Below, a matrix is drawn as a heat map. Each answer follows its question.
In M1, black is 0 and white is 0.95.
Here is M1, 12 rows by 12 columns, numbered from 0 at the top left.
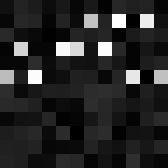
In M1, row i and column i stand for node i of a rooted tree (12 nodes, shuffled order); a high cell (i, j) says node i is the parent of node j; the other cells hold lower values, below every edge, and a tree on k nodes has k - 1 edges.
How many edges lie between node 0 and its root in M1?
2
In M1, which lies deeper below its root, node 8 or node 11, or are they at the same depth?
the same depth
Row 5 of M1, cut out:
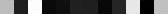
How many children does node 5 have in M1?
4
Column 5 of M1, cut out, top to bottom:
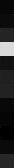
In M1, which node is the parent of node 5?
3
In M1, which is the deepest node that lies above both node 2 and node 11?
5
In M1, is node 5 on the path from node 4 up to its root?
no
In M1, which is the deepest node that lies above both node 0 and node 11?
5
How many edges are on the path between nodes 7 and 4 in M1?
2
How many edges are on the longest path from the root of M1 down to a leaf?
2
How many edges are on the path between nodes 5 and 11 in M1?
1
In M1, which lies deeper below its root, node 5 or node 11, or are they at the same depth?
node 11
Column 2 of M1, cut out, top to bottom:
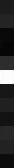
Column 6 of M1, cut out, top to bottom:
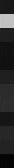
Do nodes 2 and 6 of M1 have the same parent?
no
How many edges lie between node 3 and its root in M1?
0
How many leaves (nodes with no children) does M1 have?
9
